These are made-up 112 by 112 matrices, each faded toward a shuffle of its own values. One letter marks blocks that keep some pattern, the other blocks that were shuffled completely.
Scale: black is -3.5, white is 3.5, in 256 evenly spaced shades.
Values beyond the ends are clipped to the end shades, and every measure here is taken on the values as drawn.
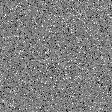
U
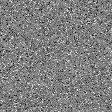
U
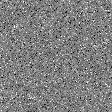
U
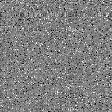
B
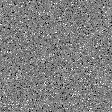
U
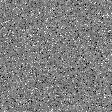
U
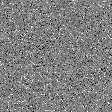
U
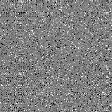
B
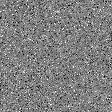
U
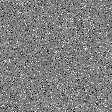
U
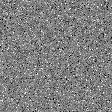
U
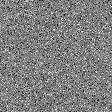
U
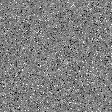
U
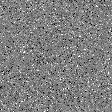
U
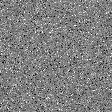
U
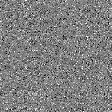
B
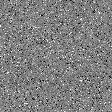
U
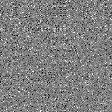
B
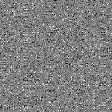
B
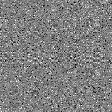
B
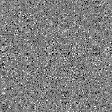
B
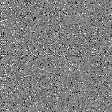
B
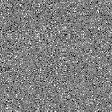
B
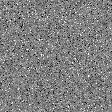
U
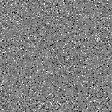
B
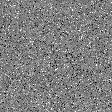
U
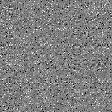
B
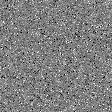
U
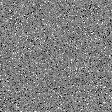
U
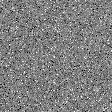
U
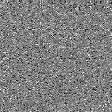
B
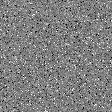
U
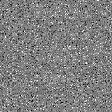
B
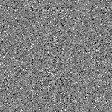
B
